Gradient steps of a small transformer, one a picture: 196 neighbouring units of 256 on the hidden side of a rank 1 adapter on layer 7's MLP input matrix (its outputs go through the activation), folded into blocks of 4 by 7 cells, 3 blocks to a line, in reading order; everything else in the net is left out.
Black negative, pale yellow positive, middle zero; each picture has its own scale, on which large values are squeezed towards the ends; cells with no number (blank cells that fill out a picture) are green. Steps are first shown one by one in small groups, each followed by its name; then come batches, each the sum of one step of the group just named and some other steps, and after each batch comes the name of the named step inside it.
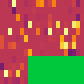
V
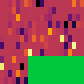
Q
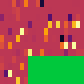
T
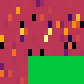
T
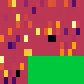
V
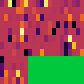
Q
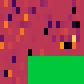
T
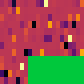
V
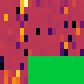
Q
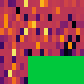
T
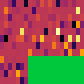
T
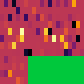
T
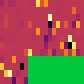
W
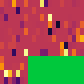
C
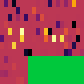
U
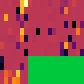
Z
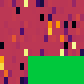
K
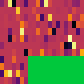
W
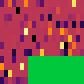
K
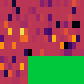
U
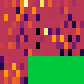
Z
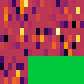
Z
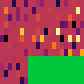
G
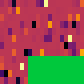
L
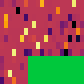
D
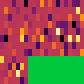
G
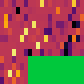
D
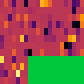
L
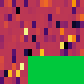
L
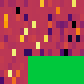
D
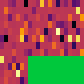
G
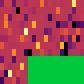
D
